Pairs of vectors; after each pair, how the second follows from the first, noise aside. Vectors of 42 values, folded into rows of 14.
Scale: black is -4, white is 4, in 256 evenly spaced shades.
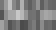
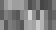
wrapped around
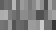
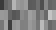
reversed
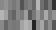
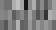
wrapped around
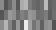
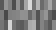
reversed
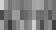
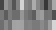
reversed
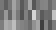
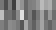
reversed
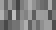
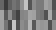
wrapped around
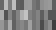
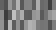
wrapped around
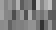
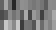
reversed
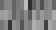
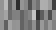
wrapped around
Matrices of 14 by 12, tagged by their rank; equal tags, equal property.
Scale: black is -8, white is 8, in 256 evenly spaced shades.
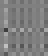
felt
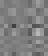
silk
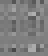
silk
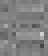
silk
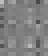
silk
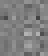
silk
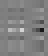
felt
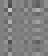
felt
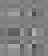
felt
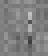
silk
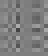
felt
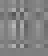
felt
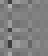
felt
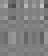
felt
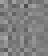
silk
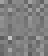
silk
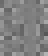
silk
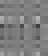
felt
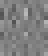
silk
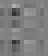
felt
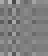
felt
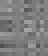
silk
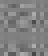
silk
